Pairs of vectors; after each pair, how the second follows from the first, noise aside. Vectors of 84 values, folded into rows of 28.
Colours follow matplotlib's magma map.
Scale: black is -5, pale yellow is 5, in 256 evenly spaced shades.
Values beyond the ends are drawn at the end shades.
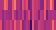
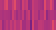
shrunk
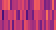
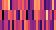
scaled up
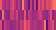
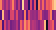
scaled up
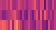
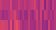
shrunk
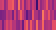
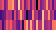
scaled up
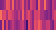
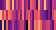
scaled up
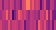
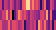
scaled up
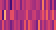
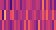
copied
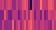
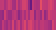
shrunk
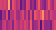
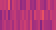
shrunk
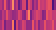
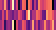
scaled up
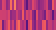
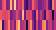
scaled up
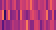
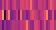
copied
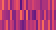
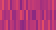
shrunk
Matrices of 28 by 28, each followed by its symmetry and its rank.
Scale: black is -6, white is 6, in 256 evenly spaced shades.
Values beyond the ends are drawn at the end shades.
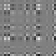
symmetric, rank one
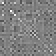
symmetric, rank five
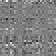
neither, rank three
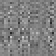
neither, rank three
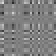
symmetric, rank one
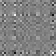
symmetric, rank three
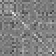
symmetric, rank five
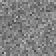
neither, full rank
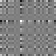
symmetric, rank one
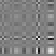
symmetric, rank one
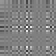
symmetric, rank one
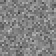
neither, full rank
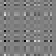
neither, rank one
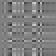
neither, rank one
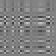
neither, rank one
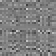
neither, rank three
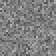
neither, full rank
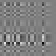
neither, rank one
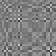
symmetric, rank three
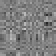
neither, rank three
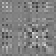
symmetric, rank three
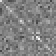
symmetric, rank five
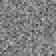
neither, full rank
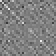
symmetric, rank five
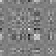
symmetric, rank three
